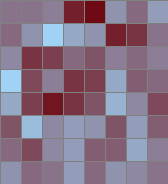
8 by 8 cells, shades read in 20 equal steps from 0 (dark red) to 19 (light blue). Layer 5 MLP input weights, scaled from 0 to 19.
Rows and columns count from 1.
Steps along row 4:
down up down up up down up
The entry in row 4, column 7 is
8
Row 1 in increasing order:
0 2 9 10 10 11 13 14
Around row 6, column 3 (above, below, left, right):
1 12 17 14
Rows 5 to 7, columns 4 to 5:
4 7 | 14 13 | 14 8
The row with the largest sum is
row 6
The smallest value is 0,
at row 1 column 5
